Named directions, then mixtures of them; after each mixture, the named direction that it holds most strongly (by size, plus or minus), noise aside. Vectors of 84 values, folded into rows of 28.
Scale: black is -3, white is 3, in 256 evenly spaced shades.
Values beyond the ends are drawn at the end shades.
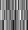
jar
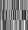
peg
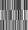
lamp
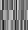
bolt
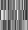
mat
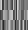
bolt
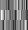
jar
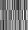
lamp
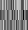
lamp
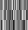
peg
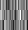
jar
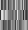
mat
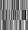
peg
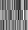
lamp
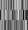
lamp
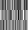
lamp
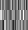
jar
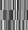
bolt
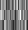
jar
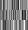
peg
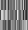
mat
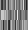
mat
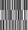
lamp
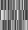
mat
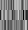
lamp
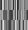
bolt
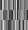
bolt
